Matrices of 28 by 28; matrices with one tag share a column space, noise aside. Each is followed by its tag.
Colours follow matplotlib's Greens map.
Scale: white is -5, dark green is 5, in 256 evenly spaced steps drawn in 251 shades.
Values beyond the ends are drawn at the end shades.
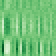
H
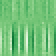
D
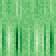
D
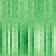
D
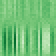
D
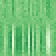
D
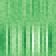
D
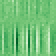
D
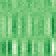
H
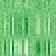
H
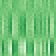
H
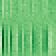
D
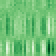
H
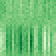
D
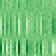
H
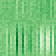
D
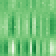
H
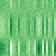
H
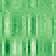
H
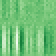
D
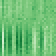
D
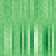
D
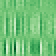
H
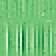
D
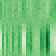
D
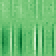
D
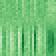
D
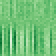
D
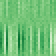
D
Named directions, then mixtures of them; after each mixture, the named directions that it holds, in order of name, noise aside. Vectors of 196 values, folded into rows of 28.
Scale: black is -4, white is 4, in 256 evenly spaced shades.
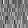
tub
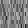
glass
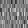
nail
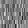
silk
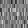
nail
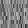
glass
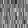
nail, tub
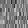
nail, silk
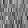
tub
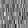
silk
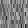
glass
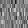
nail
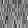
tub
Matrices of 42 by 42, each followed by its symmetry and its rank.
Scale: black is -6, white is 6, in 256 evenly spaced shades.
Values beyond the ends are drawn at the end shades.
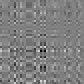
neither, rank two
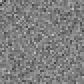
symmetric, full rank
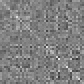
symmetric, rank five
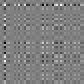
symmetric, rank one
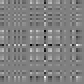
symmetric, rank one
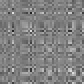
symmetric, rank three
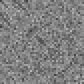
symmetric, full rank
